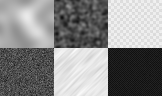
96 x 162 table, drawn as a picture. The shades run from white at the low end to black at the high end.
It is made of 2 by 3 panels. Panel 1,1: low, smooth. Panel 1,2: high, blotchy. Panel 1,3: very low, checkered, faint in contrast. Panel 2,1: high, fine-grained. Panel 2,2: very low, slanting up to the right, faint in contrast. Panel 2,3: very high, checkered, faint in contrast.
